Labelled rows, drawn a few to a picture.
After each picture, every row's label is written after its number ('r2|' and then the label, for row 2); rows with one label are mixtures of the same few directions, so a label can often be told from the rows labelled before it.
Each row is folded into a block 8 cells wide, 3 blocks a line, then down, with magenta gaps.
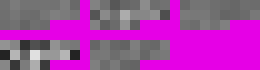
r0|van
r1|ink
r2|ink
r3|ink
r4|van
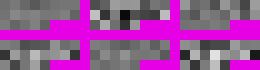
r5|ink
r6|ink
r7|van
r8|ink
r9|ink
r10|ink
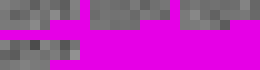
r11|van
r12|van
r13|van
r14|van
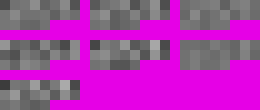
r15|van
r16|van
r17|van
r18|van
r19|van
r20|van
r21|van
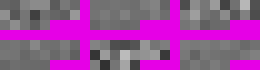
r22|ink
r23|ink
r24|van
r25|van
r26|ink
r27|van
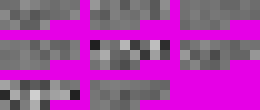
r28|ink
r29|van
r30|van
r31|van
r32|van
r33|ink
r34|ink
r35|ink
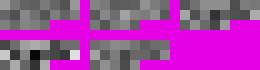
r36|van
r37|ink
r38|ink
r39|ink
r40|ink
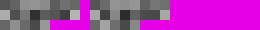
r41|ink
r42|ink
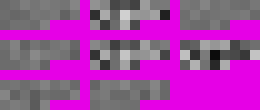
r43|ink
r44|ink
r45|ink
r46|ink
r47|ink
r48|ink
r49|ink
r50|van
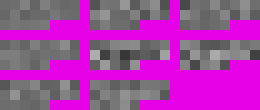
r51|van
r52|van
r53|van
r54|van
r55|ink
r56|ink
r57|van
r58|ink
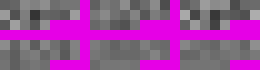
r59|ink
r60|van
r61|ink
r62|van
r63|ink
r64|van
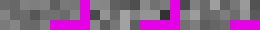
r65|ink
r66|ink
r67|van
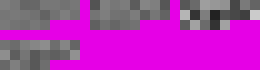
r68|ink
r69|van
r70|ink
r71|ink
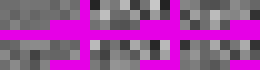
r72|ink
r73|van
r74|ink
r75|ink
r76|van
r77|van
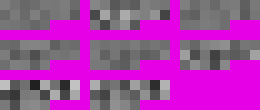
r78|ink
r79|ink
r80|van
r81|ink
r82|ink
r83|ink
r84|van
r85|van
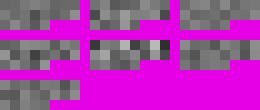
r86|ink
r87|ink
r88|ink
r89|ink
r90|van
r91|van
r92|van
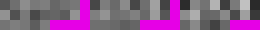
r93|ink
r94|van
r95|van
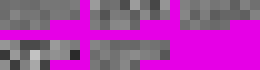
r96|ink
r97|van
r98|ink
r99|ink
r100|ink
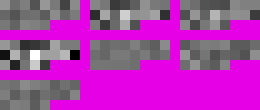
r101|van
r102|ink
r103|ink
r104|ink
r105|van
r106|ink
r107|ink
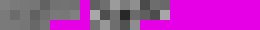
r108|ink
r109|ink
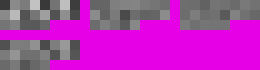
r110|van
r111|ink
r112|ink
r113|van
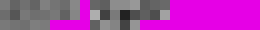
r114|van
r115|ink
